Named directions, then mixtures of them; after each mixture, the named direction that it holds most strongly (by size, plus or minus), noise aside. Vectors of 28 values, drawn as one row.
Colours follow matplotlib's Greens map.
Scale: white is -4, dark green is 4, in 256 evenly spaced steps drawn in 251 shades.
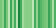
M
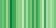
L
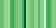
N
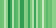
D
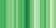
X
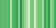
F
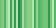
M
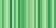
M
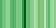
N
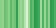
X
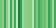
M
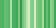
F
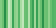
D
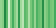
D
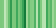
N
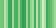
D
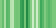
L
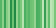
L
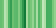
N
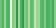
L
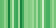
D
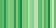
F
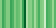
N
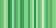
D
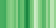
X
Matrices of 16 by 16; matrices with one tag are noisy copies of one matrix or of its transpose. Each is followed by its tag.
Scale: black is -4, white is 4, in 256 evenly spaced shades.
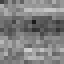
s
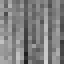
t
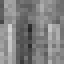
s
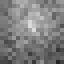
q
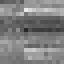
s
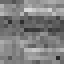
s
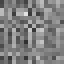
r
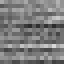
t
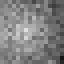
q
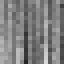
t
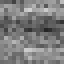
s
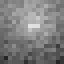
q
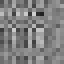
r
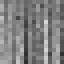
t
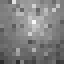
q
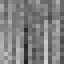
t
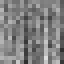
t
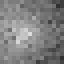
q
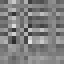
r
